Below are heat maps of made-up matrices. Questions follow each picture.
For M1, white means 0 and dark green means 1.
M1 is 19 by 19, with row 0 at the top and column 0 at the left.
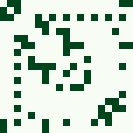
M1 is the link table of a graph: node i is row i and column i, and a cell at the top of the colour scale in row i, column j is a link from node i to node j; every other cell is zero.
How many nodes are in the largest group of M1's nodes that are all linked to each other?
3
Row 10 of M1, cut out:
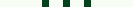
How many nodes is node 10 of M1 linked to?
3
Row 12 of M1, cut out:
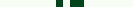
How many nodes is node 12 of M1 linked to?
3
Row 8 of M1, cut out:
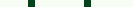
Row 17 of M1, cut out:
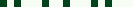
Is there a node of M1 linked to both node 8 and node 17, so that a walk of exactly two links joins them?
no
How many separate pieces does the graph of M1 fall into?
1
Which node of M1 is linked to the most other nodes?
node 2
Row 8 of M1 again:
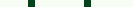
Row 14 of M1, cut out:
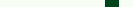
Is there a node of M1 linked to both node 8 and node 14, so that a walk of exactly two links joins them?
no
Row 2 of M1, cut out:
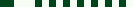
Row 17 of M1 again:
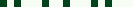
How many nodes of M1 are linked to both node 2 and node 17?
4
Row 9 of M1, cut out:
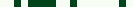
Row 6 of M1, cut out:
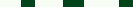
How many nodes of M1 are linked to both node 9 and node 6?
3
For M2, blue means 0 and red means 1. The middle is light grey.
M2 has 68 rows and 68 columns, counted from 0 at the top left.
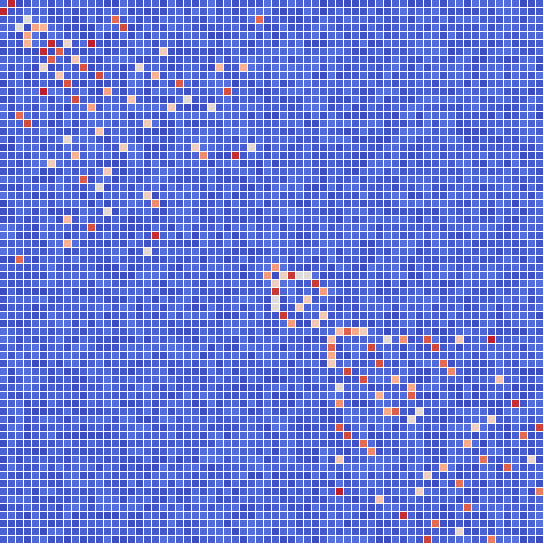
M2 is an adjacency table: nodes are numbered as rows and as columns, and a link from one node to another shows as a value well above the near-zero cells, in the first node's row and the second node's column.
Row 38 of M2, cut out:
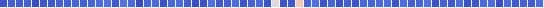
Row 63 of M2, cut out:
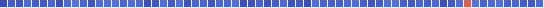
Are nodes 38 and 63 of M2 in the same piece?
no
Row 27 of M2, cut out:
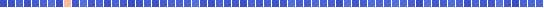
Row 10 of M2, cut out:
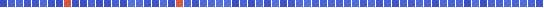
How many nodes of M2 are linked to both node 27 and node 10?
1
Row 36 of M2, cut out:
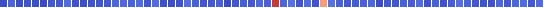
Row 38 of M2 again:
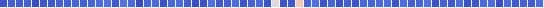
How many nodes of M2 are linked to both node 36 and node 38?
1
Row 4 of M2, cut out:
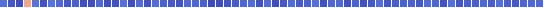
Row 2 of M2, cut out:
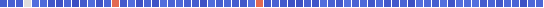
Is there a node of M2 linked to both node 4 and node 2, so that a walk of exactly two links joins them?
yes
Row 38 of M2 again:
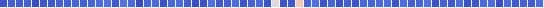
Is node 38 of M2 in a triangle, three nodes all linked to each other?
yes
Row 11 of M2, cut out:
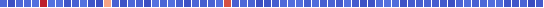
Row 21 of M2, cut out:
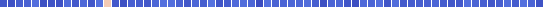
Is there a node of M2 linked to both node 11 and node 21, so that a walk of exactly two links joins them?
yes
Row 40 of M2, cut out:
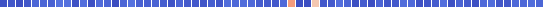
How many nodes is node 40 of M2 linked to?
2
